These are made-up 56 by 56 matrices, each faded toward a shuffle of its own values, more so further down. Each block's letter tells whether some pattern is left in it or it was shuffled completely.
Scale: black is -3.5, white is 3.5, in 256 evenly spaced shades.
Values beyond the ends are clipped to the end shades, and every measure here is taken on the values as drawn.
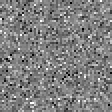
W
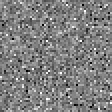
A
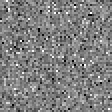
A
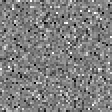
A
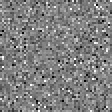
A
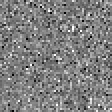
A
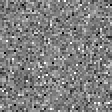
W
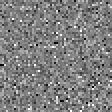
A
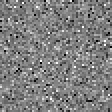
W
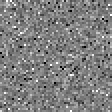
W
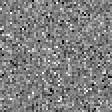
W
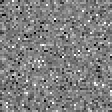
W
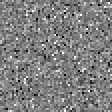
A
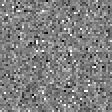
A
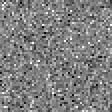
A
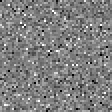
W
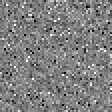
A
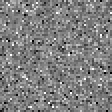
W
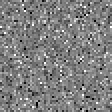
A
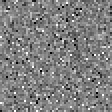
W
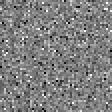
W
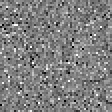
W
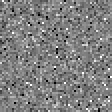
W
